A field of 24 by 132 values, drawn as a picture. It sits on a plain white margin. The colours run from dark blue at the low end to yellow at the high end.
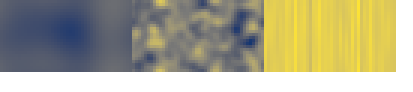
The table splits into one row of 3 panels. Panel 1,1: low, smooth. Panel 1,2: middling, blotchy, strong in contrast. Panel 1,3: very high, streaked downward, faint in contrast.
